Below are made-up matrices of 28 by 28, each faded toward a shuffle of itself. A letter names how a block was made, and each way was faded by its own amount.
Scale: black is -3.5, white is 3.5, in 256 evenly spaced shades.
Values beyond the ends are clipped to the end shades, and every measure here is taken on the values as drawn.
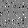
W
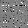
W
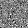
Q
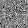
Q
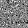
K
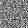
K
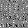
W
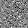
Q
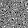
Q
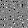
W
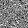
Q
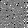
W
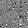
W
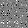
W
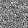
K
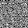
K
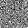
K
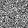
K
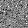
Q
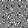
W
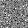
Q
